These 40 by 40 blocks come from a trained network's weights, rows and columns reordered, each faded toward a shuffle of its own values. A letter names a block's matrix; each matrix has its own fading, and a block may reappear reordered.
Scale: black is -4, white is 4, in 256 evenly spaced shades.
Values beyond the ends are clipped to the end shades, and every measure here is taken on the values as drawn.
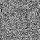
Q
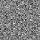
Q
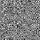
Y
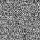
Q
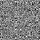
Y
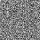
Q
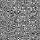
Y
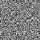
Y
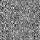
Y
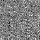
Y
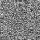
Q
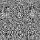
Y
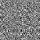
Y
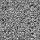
Q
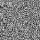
Q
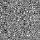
Y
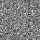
Y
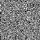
Y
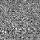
Y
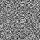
Q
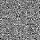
Y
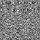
Y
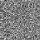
Q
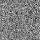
Y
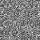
Q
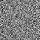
Q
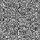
Q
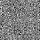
Y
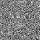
Q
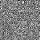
Q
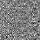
Y
